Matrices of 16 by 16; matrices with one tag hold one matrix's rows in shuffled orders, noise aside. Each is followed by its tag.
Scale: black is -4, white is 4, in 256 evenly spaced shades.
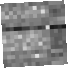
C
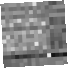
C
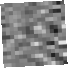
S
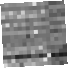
C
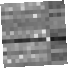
C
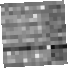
C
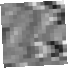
S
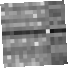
C
